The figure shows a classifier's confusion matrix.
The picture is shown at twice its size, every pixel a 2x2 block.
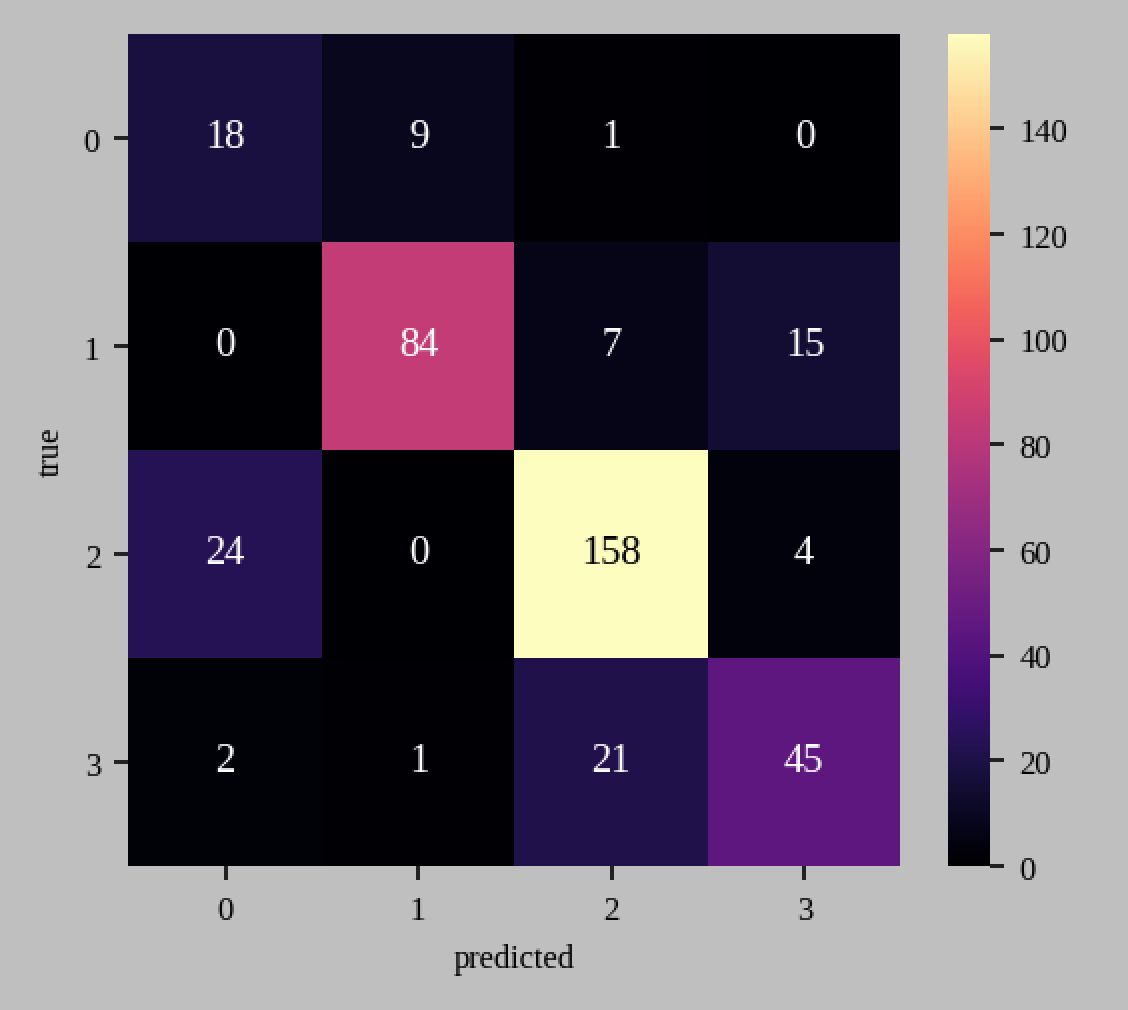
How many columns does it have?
4
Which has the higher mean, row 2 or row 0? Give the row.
2
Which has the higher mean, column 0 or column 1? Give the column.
1
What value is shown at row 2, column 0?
24
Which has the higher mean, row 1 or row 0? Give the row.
1
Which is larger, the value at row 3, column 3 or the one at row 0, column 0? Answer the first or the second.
the first
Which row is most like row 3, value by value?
0
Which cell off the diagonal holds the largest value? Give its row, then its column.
2, 0
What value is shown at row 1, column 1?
84
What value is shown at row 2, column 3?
4
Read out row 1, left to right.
0 84 7 15
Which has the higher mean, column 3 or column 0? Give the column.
3
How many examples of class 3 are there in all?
69
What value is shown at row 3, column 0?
2
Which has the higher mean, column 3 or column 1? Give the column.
1
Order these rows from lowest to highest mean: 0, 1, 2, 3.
0, 3, 1, 2
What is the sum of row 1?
106
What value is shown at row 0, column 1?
9
